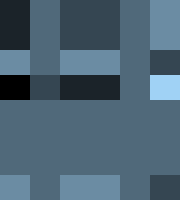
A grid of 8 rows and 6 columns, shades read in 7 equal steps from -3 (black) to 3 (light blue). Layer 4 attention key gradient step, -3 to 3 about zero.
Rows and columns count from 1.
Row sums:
-3 -3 2 -5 0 0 0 2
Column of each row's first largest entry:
6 6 1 6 1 1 1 1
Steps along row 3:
down up same down down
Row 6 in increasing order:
0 0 0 0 0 0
